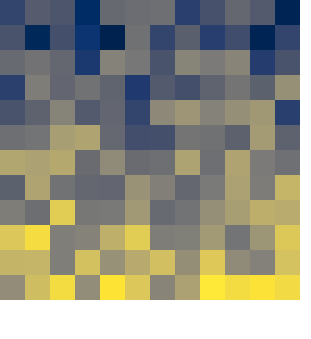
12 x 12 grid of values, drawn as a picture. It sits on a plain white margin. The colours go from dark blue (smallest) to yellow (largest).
The bottom right is the ninth with the highest average. Overall the values sit about 50% of the way up the scale. There is an overall slope up to the bottom. There are no regular stripes.
